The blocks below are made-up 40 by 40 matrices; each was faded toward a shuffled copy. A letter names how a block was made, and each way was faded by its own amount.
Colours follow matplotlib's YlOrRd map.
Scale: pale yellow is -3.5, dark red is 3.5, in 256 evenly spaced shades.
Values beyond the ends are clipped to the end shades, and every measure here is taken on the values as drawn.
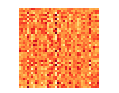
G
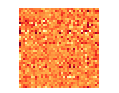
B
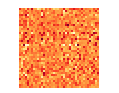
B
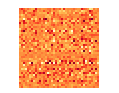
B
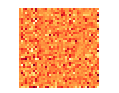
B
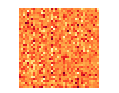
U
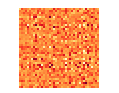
B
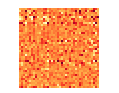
B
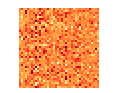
U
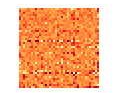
B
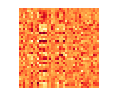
G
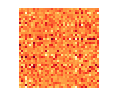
B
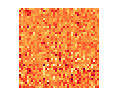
B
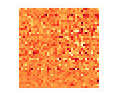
B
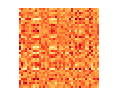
G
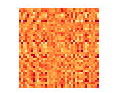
G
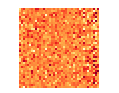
U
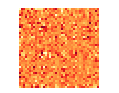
B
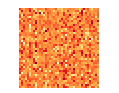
U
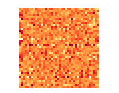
B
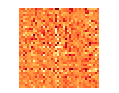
B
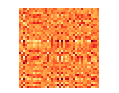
G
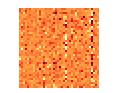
U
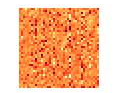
U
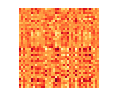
G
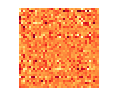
B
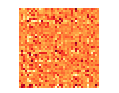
B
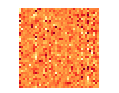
U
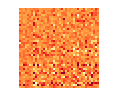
B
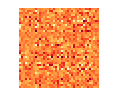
B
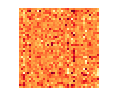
B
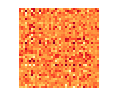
B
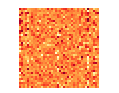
U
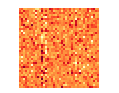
U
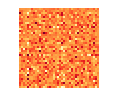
B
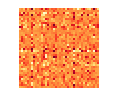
B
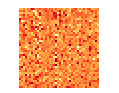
U
